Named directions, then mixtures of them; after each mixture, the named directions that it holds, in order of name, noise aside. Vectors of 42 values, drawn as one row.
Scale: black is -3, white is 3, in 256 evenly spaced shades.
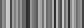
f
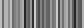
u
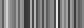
f, u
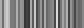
f, u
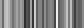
f, u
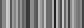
f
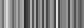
f, u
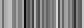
u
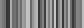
f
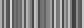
f, u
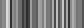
f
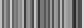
f, u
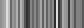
f, u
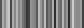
f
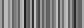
u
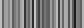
u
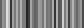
f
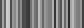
f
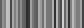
f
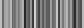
u
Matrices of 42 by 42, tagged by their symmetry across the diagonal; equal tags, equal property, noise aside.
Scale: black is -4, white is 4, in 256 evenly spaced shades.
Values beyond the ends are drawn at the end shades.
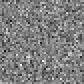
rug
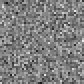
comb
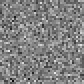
rug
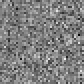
rug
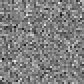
comb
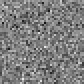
rug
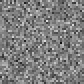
rug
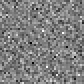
comb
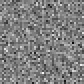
comb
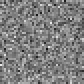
comb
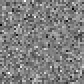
comb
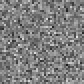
rug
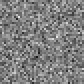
comb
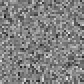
rug
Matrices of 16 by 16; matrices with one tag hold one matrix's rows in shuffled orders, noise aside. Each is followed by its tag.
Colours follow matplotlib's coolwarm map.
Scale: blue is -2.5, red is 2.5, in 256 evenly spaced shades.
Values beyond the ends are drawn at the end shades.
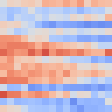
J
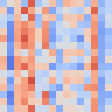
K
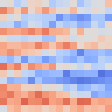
J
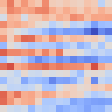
J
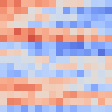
J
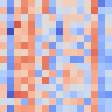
K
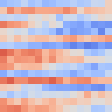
J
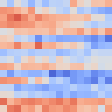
J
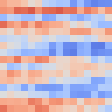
J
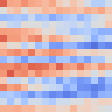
J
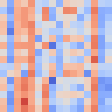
K
